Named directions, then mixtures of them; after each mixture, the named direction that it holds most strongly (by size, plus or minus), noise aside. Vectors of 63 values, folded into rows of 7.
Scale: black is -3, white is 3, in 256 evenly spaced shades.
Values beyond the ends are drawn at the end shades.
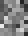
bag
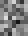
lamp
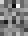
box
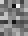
box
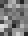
lamp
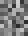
bag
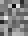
box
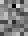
box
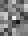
lamp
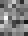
lamp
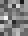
lamp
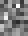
lamp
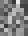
bag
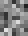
lamp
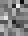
box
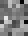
bag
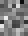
bag
